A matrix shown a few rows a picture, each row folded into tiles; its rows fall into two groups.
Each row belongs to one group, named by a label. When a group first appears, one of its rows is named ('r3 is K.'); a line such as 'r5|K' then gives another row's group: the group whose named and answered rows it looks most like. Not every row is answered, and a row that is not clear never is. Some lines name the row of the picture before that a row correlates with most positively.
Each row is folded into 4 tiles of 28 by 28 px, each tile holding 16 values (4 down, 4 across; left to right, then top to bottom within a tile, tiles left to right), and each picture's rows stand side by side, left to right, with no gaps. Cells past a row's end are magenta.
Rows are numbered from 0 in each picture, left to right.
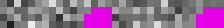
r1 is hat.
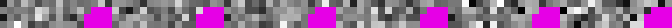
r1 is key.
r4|hat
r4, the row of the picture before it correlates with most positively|0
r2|key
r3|hat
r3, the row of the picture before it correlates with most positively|1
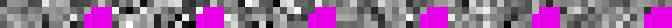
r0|key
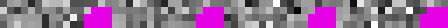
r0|key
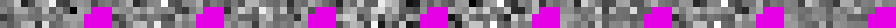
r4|hat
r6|hat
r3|key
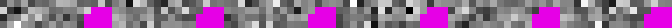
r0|key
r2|hat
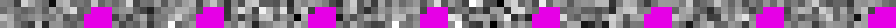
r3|key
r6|key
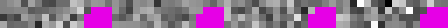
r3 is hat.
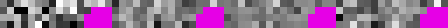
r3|key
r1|key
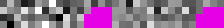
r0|hat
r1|hat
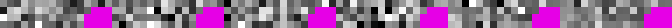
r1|hat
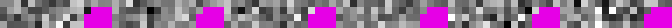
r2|key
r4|key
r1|key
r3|hat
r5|hat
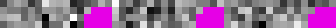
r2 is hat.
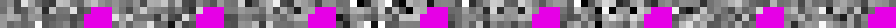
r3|hat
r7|hat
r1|key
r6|key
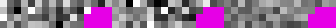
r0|key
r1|hat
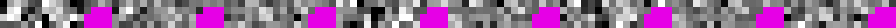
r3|key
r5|key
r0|key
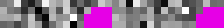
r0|key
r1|hat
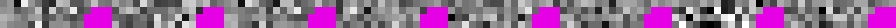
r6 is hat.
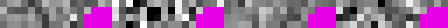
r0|key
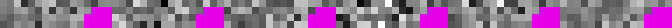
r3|hat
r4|hat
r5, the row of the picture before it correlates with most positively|3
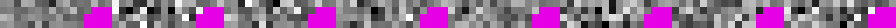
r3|key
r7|key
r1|key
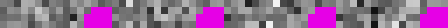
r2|hat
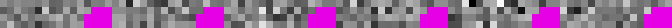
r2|hat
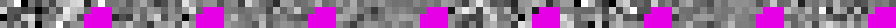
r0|key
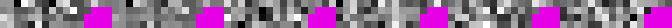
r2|key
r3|key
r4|hat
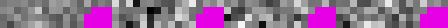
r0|hat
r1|key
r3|hat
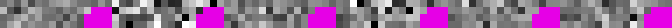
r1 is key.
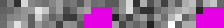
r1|key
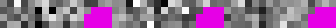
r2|key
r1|hat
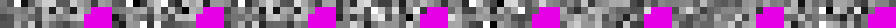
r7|hat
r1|hat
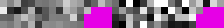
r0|key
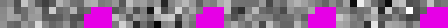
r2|key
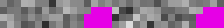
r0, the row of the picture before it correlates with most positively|1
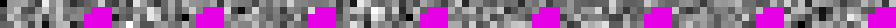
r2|key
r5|hat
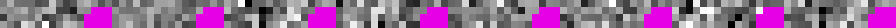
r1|key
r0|hat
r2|key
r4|hat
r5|hat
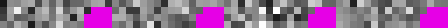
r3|hat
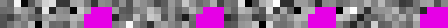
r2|hat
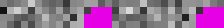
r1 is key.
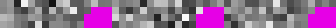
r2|hat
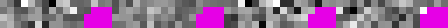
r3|key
